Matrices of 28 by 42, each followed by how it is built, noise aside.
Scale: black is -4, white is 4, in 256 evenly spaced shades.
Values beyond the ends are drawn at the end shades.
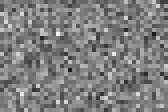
noise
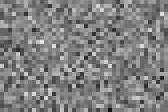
noise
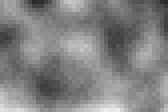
smooth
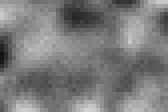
smooth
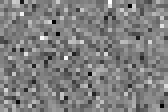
noise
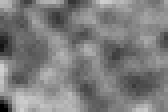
smooth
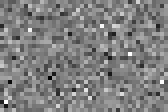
noise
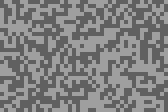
noise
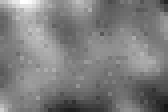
smooth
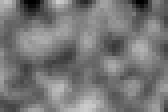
smooth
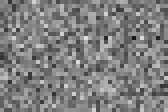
noise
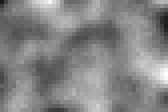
smooth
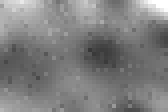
smooth
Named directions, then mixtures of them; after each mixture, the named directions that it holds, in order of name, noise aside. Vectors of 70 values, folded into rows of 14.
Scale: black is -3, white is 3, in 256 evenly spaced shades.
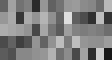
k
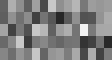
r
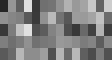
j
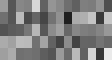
k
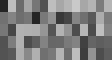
j, r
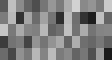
k, r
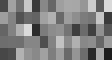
j, k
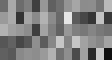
k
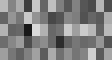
j, r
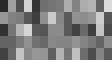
j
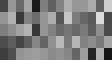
j, k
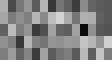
r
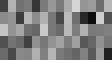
k, r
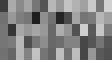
j, r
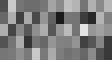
k, r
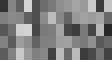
j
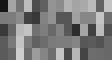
j, r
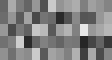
r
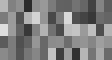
j, k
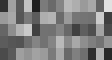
j, k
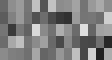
k, r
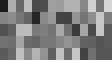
j, r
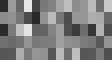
j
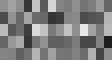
j, r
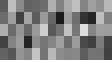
k, r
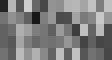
j, r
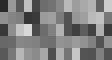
j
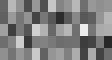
r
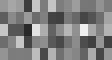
j, r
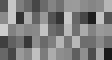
k, r
